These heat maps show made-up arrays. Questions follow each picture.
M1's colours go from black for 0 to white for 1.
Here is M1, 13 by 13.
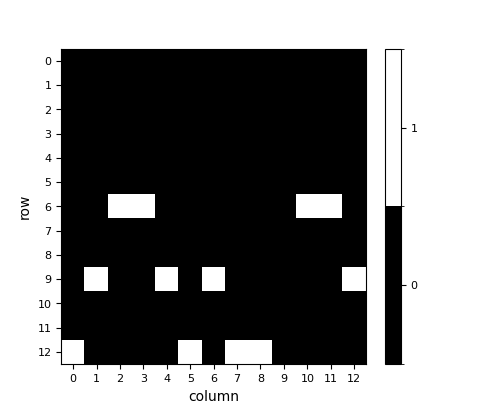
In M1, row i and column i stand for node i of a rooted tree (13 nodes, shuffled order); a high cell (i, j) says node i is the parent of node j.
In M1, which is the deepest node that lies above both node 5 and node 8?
12
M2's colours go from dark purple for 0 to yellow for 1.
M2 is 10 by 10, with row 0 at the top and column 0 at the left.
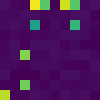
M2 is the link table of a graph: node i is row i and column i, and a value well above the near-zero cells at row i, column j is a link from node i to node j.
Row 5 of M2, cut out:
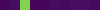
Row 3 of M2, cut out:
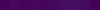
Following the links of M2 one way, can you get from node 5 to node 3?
yes
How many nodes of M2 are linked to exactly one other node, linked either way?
5
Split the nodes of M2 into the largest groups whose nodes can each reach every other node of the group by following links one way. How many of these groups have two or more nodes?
0
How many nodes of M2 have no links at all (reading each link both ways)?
1
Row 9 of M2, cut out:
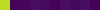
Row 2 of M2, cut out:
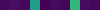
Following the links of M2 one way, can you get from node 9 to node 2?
no
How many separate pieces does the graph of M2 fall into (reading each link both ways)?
2
